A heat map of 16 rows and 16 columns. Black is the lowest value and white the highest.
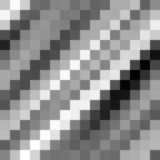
Grain: diagonal, up to the right. Histogram: bell-shaped. Odd rows or columns: none. Ninth with the lowest average: middle right. Slope: none.
